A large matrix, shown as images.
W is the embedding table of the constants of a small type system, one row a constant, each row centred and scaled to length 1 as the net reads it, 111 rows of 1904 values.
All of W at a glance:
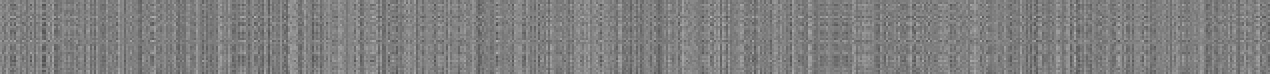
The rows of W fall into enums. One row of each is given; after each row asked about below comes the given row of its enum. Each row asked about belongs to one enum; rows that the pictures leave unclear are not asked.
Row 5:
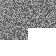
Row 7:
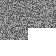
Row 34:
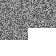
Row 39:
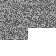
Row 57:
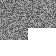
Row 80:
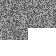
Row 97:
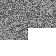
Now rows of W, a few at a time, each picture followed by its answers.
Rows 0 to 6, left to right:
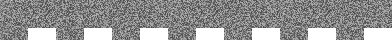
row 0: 5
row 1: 80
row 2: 57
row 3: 5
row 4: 57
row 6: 7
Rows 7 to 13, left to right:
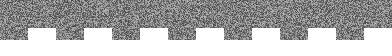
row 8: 97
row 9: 80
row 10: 39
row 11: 7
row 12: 5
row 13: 7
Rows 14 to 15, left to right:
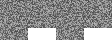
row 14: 7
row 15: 57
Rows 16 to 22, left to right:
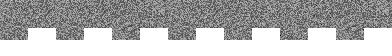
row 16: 5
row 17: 5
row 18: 97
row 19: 5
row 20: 57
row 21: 34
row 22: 97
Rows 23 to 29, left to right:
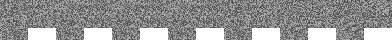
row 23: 80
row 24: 39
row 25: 39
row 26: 39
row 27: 80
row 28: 7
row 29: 97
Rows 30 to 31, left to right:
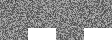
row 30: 57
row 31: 5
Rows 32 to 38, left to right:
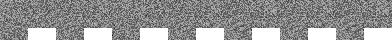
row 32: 5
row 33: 57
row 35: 57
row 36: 97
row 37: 57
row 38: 97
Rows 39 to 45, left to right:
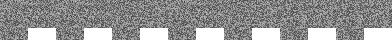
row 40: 39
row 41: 7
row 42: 39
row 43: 7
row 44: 80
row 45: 80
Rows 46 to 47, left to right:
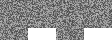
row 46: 7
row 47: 80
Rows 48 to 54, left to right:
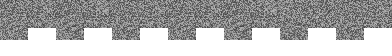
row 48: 57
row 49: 97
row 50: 7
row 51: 57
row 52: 97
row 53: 5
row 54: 7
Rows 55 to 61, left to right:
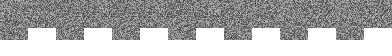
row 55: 39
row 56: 57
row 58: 97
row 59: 34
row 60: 5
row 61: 5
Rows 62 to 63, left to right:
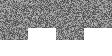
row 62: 39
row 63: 57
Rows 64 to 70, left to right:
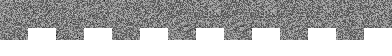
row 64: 5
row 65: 34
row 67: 97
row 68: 97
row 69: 57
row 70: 80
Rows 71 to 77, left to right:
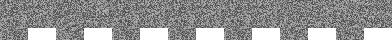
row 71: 80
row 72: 97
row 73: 80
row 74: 80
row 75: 80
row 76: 7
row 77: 39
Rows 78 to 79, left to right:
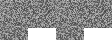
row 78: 5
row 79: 5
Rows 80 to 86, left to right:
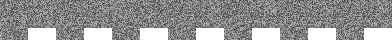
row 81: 7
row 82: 5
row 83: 57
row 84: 97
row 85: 7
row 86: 57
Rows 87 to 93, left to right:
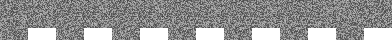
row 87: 80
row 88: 57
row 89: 57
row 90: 7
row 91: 7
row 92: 7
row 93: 5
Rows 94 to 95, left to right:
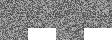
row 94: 57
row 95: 97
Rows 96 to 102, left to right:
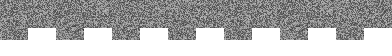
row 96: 80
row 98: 7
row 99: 39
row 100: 80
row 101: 97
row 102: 5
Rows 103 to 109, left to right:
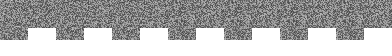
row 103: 5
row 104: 7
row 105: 7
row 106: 80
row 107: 80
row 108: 80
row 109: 80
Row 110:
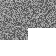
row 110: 5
